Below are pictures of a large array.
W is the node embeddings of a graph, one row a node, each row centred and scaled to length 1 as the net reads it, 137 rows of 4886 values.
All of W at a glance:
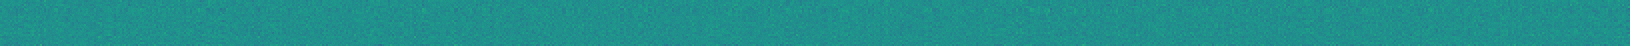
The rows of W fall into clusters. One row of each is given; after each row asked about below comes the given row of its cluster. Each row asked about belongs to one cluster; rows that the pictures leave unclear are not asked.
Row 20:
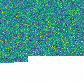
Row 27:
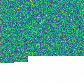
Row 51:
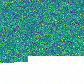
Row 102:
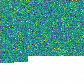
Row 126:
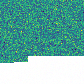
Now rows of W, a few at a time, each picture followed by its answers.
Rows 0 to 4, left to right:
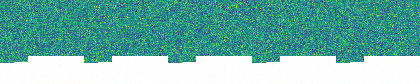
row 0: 126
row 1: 126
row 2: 51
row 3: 126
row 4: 102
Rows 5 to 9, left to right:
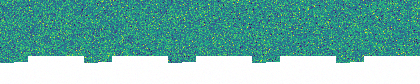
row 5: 51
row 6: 51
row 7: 27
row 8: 126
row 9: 20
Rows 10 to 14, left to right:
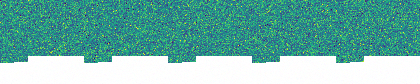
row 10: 102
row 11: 51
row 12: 126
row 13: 102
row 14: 126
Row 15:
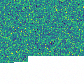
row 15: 126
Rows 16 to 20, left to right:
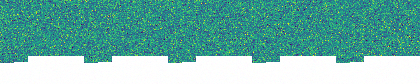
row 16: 27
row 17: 126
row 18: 102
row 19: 102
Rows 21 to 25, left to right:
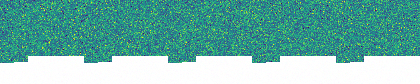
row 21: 20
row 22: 51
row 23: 20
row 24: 27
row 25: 102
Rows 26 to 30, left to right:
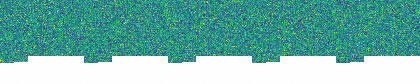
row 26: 126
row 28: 27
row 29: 27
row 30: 27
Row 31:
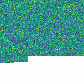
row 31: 102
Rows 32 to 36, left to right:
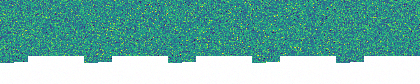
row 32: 27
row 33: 27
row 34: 27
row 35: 20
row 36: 27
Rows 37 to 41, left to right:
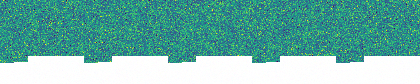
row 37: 126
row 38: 20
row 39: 20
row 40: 51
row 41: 27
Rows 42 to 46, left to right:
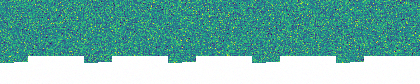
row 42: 126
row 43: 27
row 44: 102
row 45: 126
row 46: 102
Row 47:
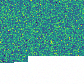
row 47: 27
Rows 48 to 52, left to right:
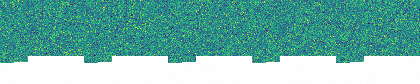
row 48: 51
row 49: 51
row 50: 102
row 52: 126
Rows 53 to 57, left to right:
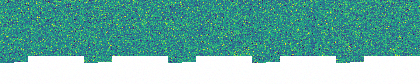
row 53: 27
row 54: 126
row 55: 51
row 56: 20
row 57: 102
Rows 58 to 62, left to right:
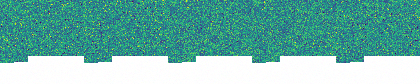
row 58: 102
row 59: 27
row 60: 51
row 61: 51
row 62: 27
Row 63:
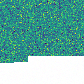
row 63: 126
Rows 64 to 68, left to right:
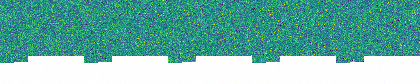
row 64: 27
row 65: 27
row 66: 126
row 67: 126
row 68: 20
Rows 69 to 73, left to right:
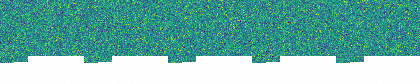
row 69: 20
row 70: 126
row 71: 102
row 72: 27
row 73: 102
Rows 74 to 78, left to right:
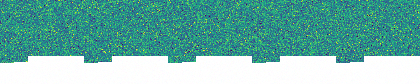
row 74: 20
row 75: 102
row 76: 126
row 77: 102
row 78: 27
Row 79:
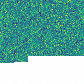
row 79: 27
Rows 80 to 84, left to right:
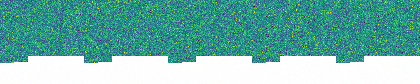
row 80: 20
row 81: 102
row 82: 27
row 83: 20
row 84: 126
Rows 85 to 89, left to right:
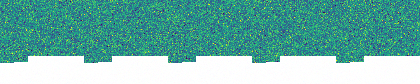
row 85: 126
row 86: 102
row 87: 27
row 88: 51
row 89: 126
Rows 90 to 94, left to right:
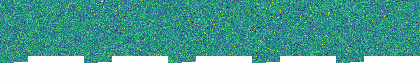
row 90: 126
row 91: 51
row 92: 126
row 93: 102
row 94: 102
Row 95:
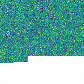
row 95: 51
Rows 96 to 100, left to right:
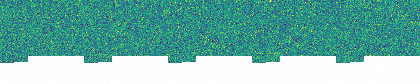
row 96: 27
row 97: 27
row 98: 51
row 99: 51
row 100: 126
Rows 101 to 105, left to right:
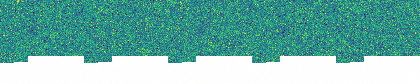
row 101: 51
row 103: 51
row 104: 51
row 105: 102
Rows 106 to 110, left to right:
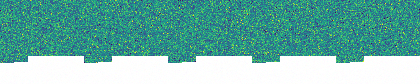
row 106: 27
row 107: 102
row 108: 20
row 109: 126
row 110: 126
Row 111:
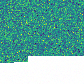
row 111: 126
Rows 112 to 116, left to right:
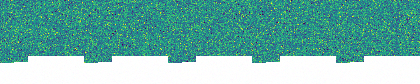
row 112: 20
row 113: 102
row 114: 27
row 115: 126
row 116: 20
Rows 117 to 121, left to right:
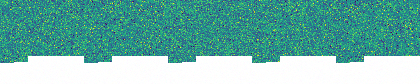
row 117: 51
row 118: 27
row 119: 102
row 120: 20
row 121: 20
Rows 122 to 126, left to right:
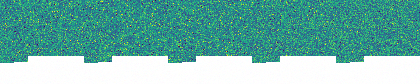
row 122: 126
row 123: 51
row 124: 102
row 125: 126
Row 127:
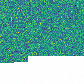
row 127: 27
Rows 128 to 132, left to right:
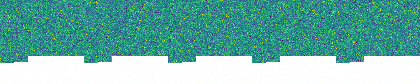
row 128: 27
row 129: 51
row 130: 102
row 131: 27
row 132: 20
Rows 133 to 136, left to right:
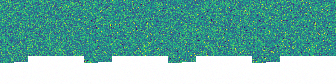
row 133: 102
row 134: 102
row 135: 20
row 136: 102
